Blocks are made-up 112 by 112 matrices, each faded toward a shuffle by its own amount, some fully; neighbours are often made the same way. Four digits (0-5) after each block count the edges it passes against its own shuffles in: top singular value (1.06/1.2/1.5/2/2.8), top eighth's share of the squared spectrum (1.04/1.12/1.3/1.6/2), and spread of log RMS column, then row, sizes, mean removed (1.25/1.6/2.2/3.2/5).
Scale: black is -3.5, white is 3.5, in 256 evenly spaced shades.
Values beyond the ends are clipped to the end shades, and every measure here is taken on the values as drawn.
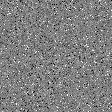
0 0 0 0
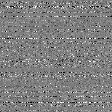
2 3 0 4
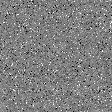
0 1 0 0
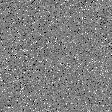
0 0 0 0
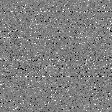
2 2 0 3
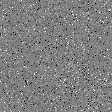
1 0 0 0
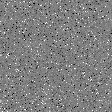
0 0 0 0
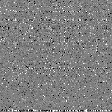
4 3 1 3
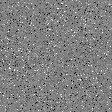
2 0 0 0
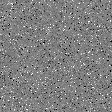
0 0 0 0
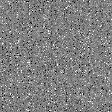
1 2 2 1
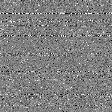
3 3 0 3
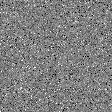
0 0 0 1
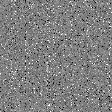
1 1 2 0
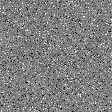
2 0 0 0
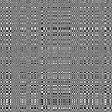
5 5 5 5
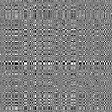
5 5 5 4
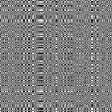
5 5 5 5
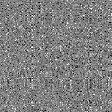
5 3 2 2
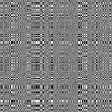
5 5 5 5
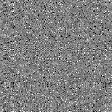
4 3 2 2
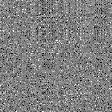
4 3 2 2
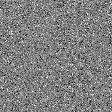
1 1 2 0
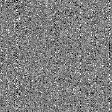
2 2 3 0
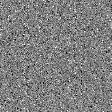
1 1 2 0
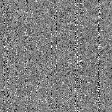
2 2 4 0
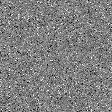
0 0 1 0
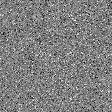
0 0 1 0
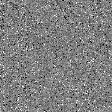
1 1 2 0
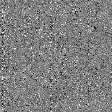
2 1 2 0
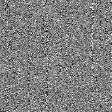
1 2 3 0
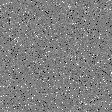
0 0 0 0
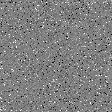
3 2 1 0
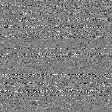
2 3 0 4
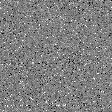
1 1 0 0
